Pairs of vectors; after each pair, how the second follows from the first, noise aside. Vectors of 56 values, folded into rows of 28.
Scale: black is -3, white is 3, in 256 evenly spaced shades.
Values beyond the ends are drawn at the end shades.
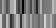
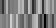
wrapped around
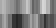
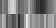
wrapped around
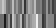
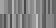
shrunk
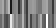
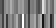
wrapped around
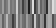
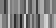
wrapped around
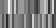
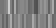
shrunk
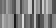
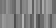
shrunk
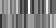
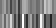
wrapped around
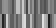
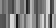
wrapped around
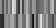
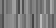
shrunk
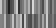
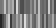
wrapped around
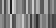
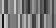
wrapped around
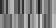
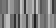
wrapped around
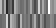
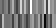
wrapped around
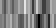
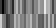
wrapped around
